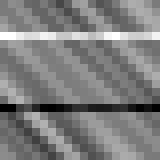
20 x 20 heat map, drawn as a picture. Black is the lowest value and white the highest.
A few values lie far out on both sides of the bulk. The centre is the calmest part. Rows 5 and 14 stand out from the rest. The ninth with the lowest average is the bottom left. Overall the values sit about 50% of the way up the scale.
